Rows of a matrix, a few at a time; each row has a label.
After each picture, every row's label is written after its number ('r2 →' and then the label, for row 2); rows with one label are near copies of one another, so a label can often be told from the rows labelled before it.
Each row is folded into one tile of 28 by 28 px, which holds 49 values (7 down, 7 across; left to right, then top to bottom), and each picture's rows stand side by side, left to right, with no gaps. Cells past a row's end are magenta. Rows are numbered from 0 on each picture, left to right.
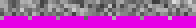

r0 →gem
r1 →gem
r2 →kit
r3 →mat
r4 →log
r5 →kit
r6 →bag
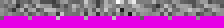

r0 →mat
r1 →kit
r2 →log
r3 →gem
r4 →bag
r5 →mat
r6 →kit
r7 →kit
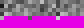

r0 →log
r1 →mat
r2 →log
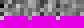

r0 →log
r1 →gem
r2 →log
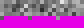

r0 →mat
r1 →mat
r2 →bag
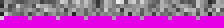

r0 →log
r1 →kit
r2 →bag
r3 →gem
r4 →bag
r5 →gem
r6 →kit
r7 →gem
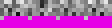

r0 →bag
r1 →gem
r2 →bag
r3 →bag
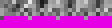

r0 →mat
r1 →gem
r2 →gem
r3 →gem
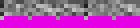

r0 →log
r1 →kit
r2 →kit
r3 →log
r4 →kit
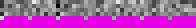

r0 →log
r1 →bag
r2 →log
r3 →gem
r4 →bag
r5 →gem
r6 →kit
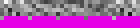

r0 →bag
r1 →kit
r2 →kit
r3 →mat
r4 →bag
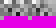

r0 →bag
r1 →bag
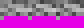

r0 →kit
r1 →kit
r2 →kit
